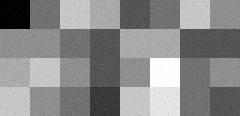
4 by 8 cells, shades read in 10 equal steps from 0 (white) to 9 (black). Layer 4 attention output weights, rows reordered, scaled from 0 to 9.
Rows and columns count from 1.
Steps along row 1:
down down up up down down up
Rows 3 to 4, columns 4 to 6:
6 4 0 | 7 2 1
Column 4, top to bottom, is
3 6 6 7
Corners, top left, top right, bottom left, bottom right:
9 4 2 6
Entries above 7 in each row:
1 0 0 0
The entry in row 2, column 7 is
6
